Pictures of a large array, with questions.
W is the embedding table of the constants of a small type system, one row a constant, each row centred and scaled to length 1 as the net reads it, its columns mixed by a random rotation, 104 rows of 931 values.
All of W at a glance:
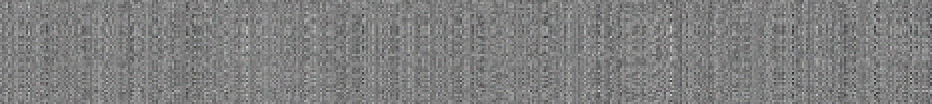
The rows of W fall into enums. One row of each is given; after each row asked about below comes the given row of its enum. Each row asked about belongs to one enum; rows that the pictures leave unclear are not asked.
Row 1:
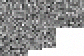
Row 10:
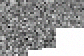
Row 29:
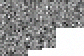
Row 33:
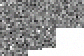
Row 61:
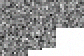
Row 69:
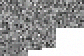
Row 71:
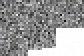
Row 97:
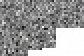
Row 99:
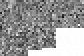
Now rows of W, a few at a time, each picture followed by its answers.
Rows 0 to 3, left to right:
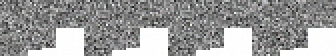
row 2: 1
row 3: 10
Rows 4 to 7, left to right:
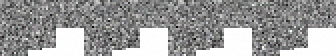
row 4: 61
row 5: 10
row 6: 10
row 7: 33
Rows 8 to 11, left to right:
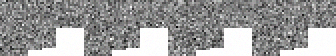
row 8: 1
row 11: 61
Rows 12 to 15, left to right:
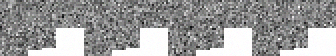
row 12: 99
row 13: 69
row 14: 97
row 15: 29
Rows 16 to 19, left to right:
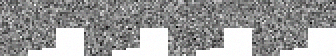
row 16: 69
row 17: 97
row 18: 10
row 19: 69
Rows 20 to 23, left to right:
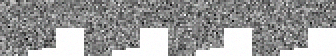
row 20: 10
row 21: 69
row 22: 71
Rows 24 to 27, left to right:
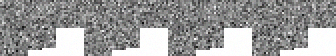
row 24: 97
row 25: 69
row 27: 61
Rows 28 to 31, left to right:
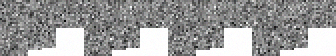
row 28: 71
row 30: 29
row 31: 97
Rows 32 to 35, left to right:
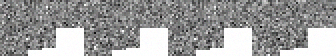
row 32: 29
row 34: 29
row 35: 10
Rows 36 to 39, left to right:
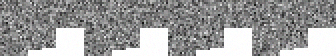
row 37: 69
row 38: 61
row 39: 71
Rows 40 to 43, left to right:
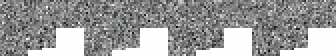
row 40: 29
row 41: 71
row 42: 10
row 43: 97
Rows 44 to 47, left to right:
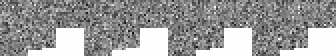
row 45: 71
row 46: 29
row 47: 29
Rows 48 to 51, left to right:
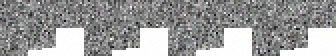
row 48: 71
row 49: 29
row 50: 71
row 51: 97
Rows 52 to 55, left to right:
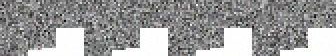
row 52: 71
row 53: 69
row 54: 1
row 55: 99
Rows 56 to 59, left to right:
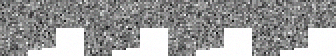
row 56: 71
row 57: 97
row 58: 71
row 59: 61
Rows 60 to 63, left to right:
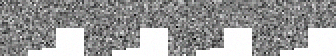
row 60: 69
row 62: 10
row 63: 61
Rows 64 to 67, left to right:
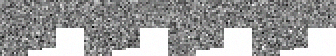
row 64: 61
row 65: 10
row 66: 69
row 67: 33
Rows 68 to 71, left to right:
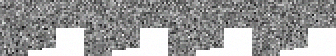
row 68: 97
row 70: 69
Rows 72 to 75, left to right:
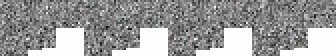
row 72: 29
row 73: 97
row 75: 99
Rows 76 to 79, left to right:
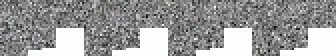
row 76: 69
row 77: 99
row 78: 29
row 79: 97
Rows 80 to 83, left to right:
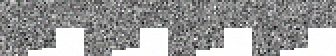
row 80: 10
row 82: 29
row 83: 97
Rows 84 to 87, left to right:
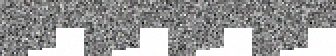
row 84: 61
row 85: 69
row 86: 71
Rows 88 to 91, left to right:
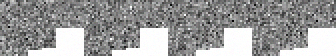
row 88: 10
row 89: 29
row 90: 71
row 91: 71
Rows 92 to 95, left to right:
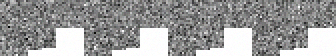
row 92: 10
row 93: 33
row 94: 61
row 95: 29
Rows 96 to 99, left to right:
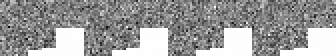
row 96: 10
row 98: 29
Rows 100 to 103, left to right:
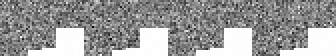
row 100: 69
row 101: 10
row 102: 69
